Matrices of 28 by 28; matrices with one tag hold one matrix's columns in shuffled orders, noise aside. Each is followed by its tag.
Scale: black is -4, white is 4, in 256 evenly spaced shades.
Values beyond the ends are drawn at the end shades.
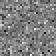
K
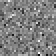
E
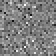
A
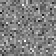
A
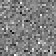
K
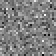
E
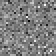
A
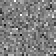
E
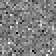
K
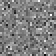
E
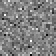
E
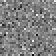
E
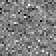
A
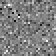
A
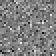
K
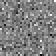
E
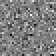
E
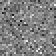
A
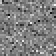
A
